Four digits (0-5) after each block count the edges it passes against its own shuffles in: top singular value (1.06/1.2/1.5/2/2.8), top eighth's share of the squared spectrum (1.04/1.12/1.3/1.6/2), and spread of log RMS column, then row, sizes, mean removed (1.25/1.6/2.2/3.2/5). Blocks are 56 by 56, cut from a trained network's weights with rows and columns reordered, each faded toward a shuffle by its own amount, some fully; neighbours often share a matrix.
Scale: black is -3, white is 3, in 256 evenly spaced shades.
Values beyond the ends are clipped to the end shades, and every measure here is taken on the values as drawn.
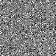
3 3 1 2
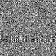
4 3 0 2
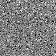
2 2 1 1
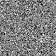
2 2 0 1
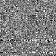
3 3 1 2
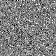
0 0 0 0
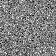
1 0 0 0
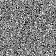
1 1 0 0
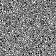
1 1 0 0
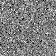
2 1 0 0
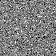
0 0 0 0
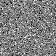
0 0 0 0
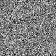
2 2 0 0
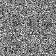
2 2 0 0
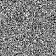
2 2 0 0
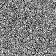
1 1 0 0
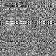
4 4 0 3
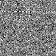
3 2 0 1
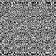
4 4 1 3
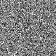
2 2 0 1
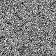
0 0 0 0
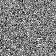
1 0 0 0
